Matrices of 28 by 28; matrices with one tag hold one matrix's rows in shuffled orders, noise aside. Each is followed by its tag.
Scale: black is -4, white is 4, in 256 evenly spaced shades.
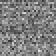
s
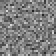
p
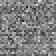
s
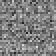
s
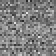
s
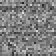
s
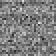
s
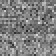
s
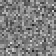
p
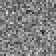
p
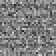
s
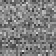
s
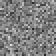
p
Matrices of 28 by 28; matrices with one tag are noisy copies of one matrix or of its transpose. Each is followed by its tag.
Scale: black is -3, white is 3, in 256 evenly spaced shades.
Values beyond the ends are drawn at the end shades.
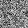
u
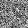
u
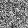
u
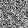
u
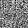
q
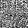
q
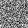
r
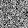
u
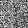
q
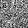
q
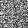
q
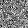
u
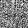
q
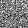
q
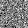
r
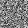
r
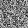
u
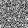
r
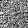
q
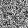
u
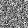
r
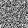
r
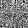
q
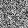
u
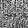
q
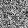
u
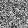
u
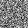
r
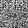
q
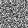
r
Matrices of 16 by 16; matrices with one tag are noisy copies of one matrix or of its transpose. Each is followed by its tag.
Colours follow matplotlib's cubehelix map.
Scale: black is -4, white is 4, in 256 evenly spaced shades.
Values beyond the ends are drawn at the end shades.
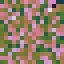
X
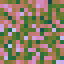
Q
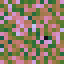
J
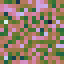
Q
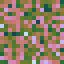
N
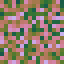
N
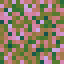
X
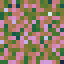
N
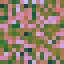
N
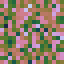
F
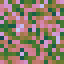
J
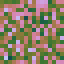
Q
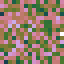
F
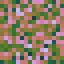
N
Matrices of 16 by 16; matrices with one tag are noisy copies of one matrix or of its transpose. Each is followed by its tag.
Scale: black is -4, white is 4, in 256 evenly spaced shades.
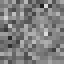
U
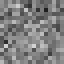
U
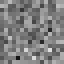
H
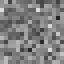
H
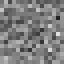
H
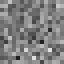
H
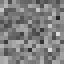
H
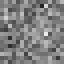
U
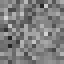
U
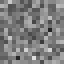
H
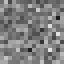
H
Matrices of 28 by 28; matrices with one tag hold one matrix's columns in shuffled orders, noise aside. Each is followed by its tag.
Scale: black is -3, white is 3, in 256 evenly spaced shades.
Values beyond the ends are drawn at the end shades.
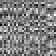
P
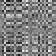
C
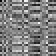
C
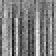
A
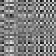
C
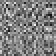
P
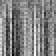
A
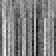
A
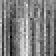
A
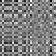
C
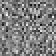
P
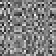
P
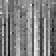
A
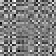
C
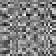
P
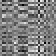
C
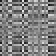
C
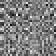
P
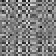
C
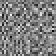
P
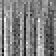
A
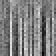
A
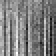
A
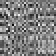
P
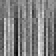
A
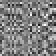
P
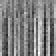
A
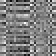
C
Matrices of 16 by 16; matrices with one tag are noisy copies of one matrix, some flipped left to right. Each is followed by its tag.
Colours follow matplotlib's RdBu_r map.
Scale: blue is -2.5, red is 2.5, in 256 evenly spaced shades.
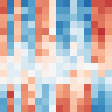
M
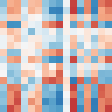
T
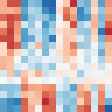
M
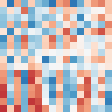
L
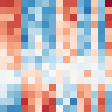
M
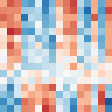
M
